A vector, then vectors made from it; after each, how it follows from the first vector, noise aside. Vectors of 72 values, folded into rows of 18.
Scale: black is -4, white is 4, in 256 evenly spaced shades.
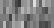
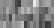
copied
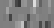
partly zeroed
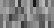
sign-scrambled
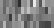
copied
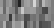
copied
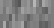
shrunk
